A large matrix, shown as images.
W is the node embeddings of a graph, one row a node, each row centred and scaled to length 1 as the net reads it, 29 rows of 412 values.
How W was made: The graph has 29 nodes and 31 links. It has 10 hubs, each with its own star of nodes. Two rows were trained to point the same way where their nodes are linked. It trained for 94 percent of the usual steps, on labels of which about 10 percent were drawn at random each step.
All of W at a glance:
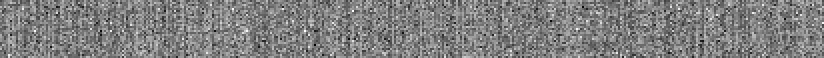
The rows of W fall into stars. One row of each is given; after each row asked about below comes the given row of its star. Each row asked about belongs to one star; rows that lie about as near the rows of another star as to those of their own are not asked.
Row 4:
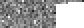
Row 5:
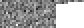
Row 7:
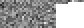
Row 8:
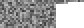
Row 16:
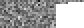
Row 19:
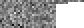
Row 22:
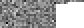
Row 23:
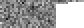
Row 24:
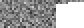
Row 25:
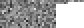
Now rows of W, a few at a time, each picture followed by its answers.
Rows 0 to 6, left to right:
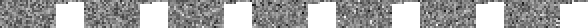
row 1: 23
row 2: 16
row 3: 8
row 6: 5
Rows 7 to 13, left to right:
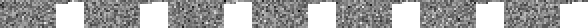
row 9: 16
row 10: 7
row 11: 8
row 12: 7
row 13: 5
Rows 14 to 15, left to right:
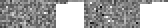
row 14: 25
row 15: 4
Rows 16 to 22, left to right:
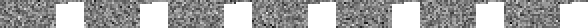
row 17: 24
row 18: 19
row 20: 19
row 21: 4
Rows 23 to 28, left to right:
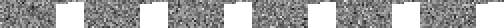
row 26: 5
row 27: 16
